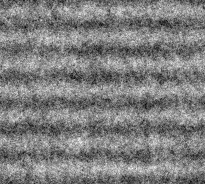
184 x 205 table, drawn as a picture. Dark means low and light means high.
No seam splits the table. The field is mottled with small blotches. No overall slope runs across the table. The values follow a bell shape. Horizontal stripes repeat 7 times down the table.
